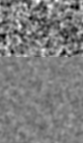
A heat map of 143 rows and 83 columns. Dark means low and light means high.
Histogram: heavy tails on both sides. Stripes: none. Slope: none. Grain: blotchy. Mirror symmetry: none. Seam: horizontal, 40% of the way down, the bottom part calmer.
